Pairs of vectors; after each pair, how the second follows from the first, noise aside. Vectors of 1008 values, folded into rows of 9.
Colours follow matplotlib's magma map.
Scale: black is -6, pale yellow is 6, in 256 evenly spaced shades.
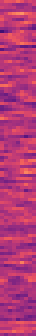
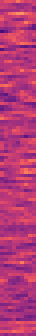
copied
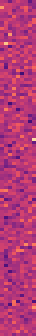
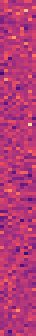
shuffled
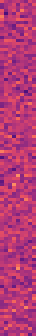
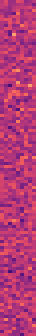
shuffled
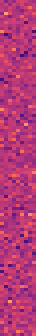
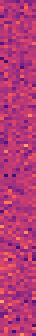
shuffled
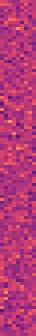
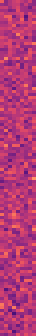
shuffled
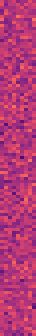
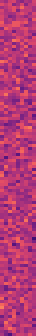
shuffled
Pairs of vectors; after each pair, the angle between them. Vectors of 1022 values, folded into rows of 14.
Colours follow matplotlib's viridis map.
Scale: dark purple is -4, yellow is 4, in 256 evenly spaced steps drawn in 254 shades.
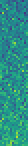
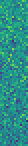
partly opposed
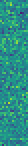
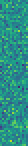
orthogonal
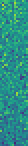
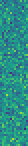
partly opposed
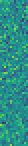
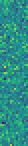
nearly parallel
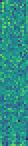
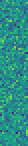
orthogonal
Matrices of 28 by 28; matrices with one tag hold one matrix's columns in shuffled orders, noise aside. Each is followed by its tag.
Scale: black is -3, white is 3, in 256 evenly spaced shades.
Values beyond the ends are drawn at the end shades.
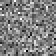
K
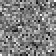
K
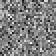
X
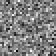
K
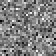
K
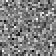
K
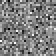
X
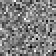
K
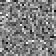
X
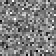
K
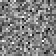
X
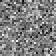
X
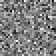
X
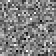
K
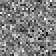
K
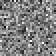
X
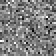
X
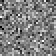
X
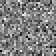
K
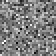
X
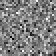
K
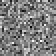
X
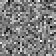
X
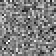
X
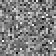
X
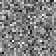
X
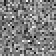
X
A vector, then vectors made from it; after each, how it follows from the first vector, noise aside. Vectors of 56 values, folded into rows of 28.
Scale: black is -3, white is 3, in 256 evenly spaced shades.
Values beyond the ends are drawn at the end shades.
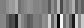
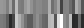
sign-scrambled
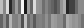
reversed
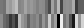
copied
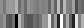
copied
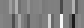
partly zeroed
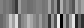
negated
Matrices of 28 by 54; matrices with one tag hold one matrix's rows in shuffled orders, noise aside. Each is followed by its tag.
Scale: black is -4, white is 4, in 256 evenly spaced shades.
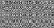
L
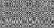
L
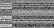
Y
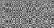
L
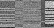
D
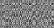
L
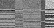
D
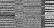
D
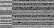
Y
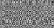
L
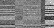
D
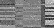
D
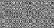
L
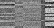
D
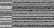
Y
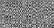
L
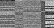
D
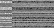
Y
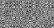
L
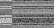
Y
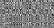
L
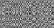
L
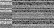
Y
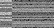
Y
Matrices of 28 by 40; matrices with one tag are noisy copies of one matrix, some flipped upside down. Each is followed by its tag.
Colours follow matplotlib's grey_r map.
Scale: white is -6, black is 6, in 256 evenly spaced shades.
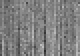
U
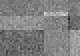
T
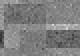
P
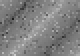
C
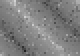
C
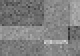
T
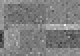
P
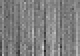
U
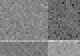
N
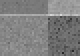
N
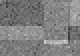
T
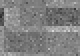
P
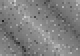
C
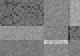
T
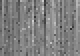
U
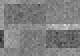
P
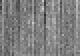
U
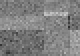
T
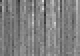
U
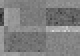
P
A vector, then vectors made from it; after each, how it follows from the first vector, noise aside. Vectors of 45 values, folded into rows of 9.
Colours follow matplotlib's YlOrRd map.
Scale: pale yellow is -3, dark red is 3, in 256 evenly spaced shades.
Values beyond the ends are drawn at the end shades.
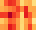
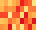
sign-scrambled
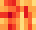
copied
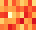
sign-scrambled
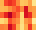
copied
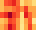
copied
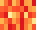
sign-scrambled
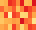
sign-scrambled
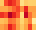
copied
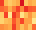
sign-scrambled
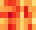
copied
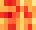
copied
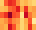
copied
